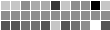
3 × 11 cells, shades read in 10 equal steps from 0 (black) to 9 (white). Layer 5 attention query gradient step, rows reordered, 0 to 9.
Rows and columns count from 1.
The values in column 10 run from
0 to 9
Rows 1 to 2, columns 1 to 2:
7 7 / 5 5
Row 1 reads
7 7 5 6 6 2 7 5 5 0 7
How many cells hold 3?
5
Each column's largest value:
7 7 5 6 6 7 7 5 5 9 7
